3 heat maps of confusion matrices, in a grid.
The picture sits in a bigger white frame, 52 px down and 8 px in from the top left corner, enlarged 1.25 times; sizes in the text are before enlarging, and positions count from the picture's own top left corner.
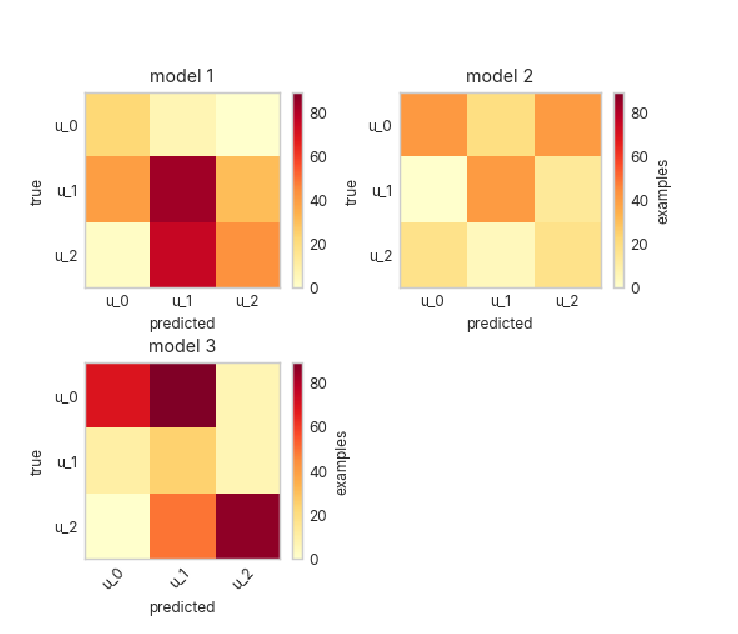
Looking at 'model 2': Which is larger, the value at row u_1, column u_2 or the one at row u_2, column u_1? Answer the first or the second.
the first
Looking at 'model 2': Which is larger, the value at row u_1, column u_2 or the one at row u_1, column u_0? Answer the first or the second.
the first
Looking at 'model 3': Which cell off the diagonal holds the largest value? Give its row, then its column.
u_0, u_1
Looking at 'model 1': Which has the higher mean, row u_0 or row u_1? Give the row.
u_1
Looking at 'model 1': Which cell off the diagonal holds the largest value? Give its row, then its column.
u_2, u_1
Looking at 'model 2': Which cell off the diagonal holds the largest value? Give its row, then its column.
u_0, u_2
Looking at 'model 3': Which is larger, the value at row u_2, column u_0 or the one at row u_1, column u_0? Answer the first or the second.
the second
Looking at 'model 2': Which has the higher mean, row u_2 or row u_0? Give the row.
u_0
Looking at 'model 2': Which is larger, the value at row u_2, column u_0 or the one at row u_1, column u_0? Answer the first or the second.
the first
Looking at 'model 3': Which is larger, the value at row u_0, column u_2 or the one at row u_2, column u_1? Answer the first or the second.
the second
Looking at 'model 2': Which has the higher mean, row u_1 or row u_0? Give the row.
u_0
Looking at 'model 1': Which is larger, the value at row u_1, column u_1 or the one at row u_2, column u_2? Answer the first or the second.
the first
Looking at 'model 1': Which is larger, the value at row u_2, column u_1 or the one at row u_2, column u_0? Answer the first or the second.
the first
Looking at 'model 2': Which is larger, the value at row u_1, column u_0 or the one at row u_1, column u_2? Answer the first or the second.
the second
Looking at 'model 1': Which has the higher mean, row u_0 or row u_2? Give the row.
u_2
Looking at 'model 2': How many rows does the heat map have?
3
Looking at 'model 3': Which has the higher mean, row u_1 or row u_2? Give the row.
u_2
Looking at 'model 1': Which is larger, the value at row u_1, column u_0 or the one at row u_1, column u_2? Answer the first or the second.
the first
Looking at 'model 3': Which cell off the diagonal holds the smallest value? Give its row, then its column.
u_2, u_0
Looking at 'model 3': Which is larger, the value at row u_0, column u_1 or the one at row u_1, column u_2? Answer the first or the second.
the first
